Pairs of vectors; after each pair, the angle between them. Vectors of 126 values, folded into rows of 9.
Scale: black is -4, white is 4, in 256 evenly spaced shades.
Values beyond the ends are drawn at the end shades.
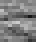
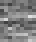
nearly opposite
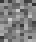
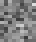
partly opposed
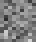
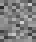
orthogonal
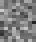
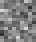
nearly parallel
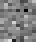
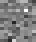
nearly opposite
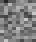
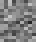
orthogonal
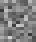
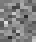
partly opposed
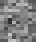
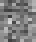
nearly opposite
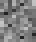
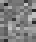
orthogonal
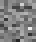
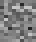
nearly opposite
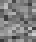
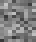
nearly parallel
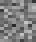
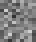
partly aligned
